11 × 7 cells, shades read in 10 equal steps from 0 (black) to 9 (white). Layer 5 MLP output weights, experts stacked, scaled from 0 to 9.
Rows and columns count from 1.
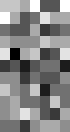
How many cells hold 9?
3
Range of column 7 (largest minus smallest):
8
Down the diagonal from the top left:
7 6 3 5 2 4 5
